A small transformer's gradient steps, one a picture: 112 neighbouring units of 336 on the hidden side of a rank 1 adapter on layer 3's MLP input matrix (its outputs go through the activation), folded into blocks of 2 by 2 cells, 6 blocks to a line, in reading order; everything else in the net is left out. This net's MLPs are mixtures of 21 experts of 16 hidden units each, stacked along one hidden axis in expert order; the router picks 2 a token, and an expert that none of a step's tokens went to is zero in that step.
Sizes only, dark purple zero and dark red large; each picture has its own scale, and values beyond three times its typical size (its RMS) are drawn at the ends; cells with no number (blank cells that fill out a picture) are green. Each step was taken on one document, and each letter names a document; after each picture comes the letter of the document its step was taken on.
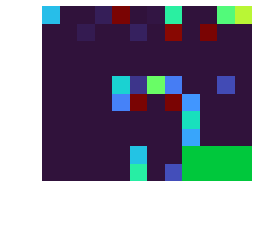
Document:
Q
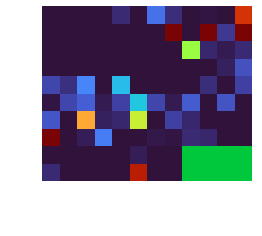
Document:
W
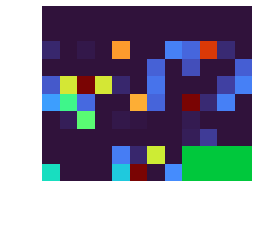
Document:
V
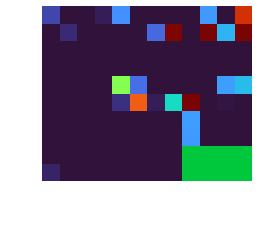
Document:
Q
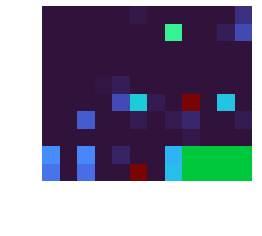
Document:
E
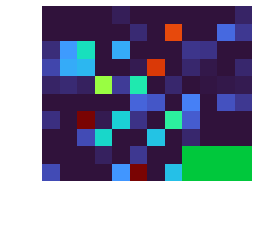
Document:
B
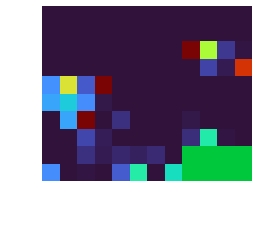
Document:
V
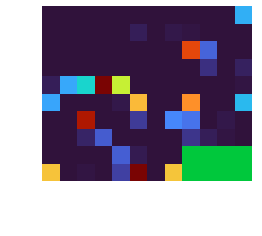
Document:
E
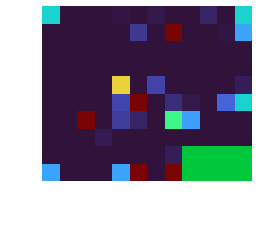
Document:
B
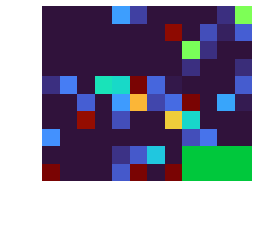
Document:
E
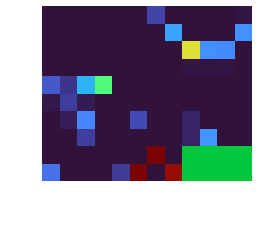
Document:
V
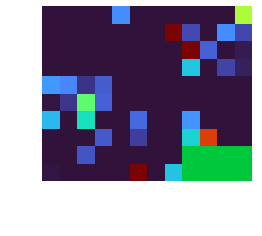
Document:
W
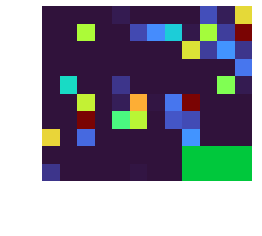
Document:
Q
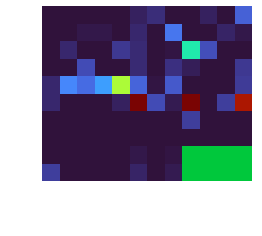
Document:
B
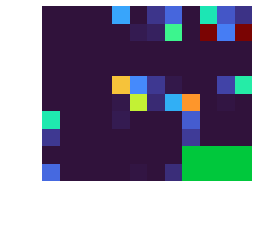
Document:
Q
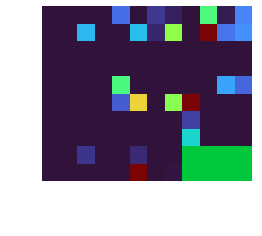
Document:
Q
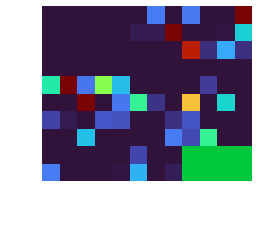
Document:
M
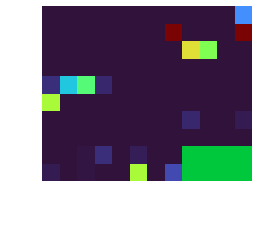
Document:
E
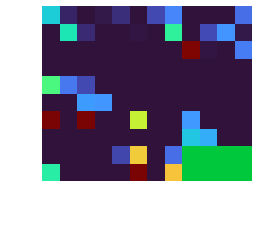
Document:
W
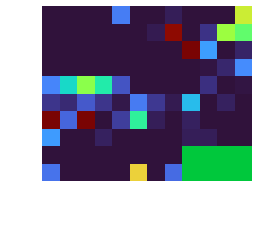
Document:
M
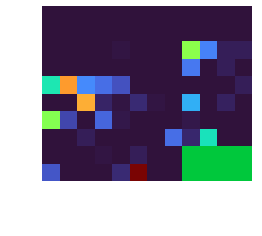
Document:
W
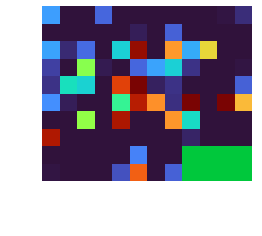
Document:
B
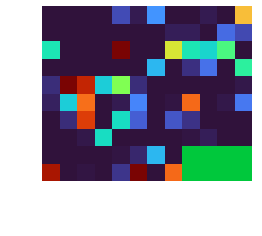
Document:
V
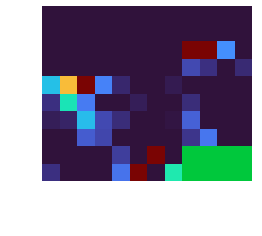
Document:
V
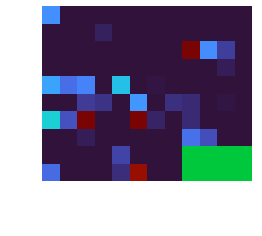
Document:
W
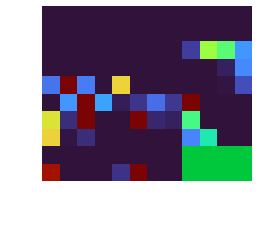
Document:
W
